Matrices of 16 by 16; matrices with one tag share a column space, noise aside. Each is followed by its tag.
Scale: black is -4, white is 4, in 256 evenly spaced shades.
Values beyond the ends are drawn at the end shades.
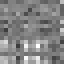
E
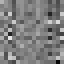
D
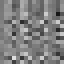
D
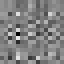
D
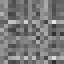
D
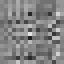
D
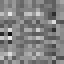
D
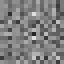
D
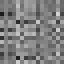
D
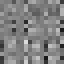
E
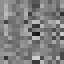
D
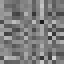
D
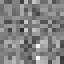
E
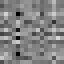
D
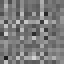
D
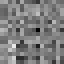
E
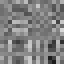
E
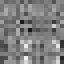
E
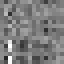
E
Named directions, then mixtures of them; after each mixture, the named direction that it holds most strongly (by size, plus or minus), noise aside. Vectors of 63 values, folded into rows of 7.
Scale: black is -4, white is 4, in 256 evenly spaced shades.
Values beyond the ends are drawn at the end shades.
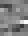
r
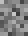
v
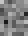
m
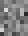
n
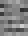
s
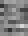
s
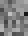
m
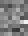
r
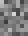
v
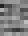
s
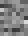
r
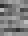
s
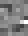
r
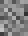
n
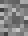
v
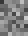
v
